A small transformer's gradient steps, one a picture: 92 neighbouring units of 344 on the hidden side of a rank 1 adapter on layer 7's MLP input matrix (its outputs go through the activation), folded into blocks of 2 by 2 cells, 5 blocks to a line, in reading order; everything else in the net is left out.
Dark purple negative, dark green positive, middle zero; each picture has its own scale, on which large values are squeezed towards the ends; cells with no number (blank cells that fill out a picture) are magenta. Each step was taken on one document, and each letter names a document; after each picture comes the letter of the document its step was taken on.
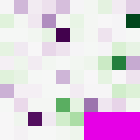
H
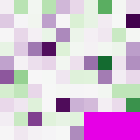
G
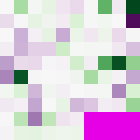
G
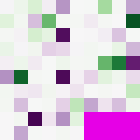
H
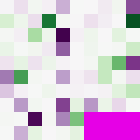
H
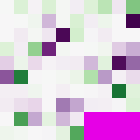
G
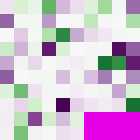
G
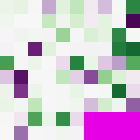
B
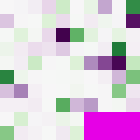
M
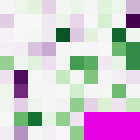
B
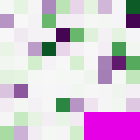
M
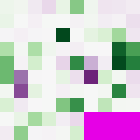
B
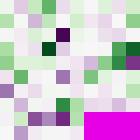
H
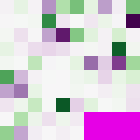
M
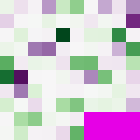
B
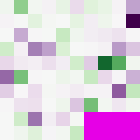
G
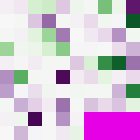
H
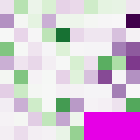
G
